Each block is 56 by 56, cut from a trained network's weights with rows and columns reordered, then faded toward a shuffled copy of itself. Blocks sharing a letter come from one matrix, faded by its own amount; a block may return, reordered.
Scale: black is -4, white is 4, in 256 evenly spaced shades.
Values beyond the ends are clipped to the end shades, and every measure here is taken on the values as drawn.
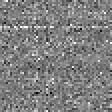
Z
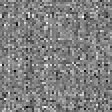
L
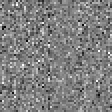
Z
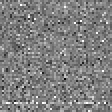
Z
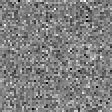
Z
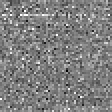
Z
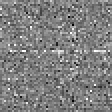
Z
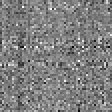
L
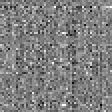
L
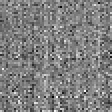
L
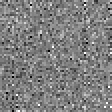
Z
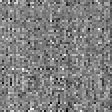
L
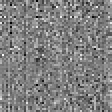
L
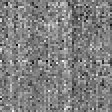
L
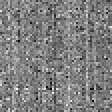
L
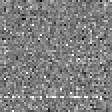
Z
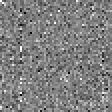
Z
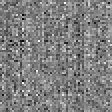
L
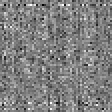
L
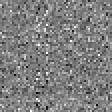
Z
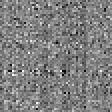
L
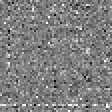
Z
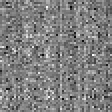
L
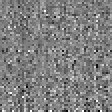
L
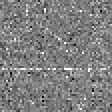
Z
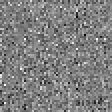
Z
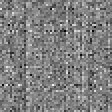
L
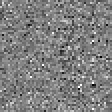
Z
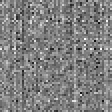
L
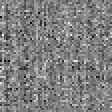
L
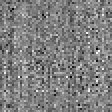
L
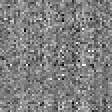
L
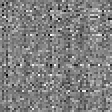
L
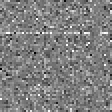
Z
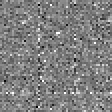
Z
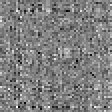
L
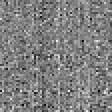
L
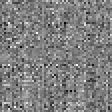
L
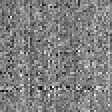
L
